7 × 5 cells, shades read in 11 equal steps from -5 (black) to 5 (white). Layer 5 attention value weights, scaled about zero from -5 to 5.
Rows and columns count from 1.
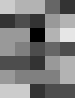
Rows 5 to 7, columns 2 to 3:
-2 -3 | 0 0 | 3 -3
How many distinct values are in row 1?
4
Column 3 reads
2 -3 -5 -2 -3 0 -3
